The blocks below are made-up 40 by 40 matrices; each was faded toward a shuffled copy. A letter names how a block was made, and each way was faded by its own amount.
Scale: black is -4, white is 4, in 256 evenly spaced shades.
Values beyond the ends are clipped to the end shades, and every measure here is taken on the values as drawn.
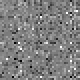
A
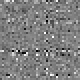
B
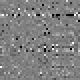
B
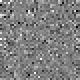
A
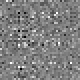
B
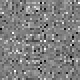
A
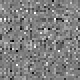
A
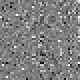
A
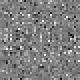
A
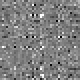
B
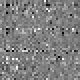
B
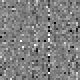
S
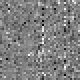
S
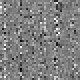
S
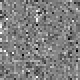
S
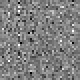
S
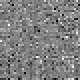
A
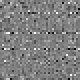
B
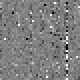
S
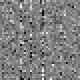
S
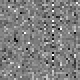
S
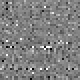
B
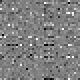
B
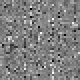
S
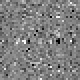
B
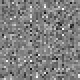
S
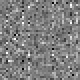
S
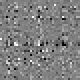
B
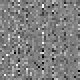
S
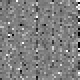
S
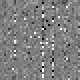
S
